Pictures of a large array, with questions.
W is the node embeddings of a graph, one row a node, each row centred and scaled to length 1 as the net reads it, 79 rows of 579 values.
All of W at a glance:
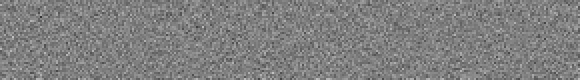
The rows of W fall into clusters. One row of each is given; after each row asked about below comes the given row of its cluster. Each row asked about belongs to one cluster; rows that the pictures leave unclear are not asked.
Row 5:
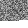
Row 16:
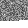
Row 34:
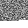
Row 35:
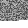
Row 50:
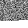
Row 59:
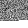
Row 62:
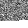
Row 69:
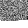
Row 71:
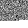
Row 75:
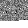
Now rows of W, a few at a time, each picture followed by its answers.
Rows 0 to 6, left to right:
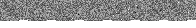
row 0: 16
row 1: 59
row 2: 34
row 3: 59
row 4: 5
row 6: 16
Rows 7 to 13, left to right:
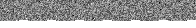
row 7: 71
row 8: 62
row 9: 71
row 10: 62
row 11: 75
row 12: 34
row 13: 62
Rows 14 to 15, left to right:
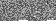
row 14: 34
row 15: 34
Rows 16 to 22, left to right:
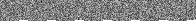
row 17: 59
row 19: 35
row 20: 35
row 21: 59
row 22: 69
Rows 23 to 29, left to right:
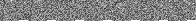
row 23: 50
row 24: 50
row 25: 71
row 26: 69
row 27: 62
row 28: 71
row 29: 16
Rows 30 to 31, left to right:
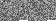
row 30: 69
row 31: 16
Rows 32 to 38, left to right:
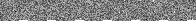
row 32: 50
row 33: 75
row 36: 71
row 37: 69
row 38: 75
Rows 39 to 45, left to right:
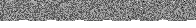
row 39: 50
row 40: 35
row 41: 62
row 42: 59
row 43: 71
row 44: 34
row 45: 59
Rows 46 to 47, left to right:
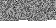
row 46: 59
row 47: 5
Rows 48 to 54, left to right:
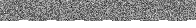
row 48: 5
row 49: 69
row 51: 34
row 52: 16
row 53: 59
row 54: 16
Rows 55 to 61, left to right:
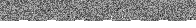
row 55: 75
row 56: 5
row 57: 71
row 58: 69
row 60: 69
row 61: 34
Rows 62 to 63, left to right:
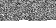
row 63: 62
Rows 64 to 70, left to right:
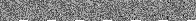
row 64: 16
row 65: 71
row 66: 16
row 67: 35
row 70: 16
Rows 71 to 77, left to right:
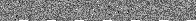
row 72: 50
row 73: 34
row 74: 59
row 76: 75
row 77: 69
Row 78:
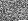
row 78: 34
